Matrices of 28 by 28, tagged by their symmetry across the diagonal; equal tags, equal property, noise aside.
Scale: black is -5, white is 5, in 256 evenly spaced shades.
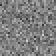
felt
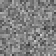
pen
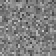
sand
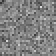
pen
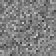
pen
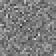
pen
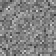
pen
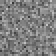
sand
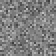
sand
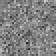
felt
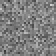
sand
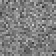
felt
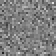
sand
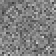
pen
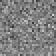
felt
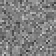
sand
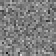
felt
